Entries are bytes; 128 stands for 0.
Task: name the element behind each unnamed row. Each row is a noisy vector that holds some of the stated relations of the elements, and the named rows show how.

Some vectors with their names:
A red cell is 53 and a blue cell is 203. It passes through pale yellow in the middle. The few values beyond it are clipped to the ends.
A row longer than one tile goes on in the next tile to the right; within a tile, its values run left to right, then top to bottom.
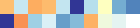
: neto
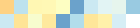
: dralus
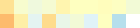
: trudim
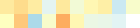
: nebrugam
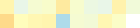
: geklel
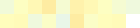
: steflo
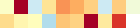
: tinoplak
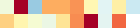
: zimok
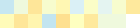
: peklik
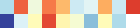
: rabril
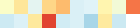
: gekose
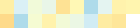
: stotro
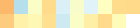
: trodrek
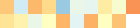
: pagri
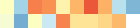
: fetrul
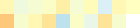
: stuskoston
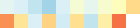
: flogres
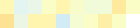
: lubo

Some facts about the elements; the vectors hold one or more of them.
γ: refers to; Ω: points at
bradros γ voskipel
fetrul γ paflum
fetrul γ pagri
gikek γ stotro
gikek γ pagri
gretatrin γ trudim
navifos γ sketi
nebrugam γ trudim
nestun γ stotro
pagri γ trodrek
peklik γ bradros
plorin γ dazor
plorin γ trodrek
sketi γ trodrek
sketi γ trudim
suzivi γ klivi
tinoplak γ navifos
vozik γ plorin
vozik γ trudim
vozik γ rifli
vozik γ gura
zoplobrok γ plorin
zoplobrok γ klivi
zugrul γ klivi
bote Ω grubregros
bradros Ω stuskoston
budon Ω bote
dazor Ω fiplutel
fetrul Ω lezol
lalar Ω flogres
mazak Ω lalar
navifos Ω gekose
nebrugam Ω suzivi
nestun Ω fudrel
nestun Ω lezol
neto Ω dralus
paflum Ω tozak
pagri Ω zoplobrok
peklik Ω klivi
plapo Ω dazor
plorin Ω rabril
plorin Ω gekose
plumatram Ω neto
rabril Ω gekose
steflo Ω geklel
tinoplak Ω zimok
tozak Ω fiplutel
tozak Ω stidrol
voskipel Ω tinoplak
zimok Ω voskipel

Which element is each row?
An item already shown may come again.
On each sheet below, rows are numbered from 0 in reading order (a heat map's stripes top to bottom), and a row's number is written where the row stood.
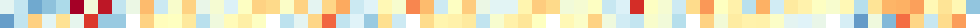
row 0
tozak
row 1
trodrek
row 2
gekose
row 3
trodrek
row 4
fiplutel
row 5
vozik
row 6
nestun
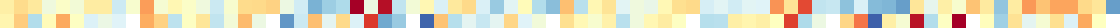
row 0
nebrugam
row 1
sketi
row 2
tozak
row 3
plumatram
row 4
trodrek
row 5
paflum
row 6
lalar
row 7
lezol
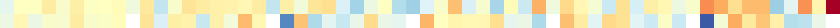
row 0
steflo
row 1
fudrel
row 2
plumatram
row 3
grubregros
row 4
gretatrin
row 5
plorin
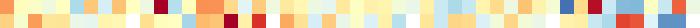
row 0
zoplobrok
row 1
tinoplak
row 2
trudim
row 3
stidrol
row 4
bote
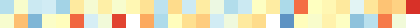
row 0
mazak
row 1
gikek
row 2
navifos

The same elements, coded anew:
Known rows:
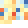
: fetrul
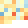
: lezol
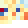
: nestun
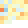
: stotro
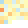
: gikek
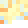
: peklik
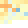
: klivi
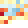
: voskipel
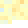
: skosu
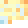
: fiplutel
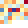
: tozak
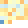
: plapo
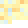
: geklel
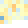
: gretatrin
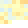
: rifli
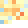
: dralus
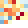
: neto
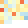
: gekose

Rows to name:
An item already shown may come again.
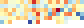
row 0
plapo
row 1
dazor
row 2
plorin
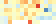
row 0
fiplutel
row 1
zoplobrok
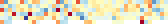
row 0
rabril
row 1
tinoplak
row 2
rabril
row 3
vozik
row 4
nebrugam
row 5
pagri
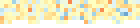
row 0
trodrek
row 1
stotro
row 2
paflum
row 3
stidrol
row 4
sketi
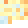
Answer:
fiplutel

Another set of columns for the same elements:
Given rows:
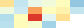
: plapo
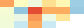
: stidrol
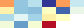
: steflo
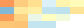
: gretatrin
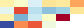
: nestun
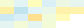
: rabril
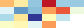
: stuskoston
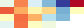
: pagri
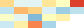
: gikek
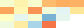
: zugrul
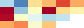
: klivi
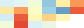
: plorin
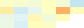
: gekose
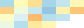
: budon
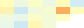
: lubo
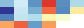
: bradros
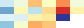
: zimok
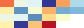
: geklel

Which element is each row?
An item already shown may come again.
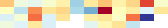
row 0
tozak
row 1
tinoplak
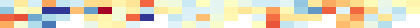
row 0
nebrugam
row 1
tinoplak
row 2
rabril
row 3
plorin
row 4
sketi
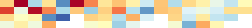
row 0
zoplobrok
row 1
vozik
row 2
bote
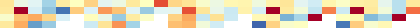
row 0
navifos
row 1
gikek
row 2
sketi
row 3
fetrul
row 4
fetrul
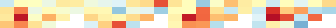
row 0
trodrek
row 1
stotro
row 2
dazor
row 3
paflum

